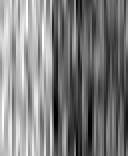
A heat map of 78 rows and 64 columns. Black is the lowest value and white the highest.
A vertical seam about 40% of the way across splits the table, and the left part is higher. Overall the values sit about 50% of the way up the scale. Streaks run downward.
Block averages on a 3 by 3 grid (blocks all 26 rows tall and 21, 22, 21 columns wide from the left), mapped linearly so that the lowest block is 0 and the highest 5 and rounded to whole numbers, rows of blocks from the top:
5 2 1
4 1 0
5 1 0
